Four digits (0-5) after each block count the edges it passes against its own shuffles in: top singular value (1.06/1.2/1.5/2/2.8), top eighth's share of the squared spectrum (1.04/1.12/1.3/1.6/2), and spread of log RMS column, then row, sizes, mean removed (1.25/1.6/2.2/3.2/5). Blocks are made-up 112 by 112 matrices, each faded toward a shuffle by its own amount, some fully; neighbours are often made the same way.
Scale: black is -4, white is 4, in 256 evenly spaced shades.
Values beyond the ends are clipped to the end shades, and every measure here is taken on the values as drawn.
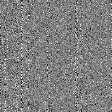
2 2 4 0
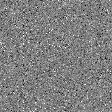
1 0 1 0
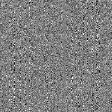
1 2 4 0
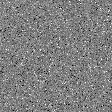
0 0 0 0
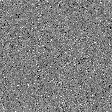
0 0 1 0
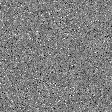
0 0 0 0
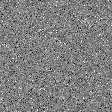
1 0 0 0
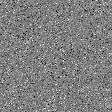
1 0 0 0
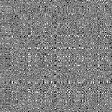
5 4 3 3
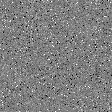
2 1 0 0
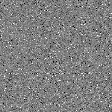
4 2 1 1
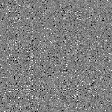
4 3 2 2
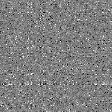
4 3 2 2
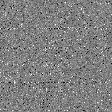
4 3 1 2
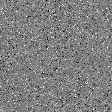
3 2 0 0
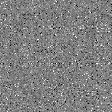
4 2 1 1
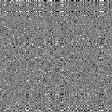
5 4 2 3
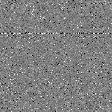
4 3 1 2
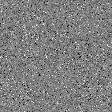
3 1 0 0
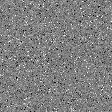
2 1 0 1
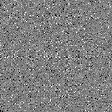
4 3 1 2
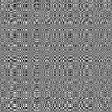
5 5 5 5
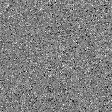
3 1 0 0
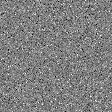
0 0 0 0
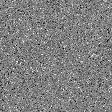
0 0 0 0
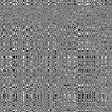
5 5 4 4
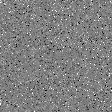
0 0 0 0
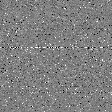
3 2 0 2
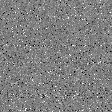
1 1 0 2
